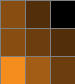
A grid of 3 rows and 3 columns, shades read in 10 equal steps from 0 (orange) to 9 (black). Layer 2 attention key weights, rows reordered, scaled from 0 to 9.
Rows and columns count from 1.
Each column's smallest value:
0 3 5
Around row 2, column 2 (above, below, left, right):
6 3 4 6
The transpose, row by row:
4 4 0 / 6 5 3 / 9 6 5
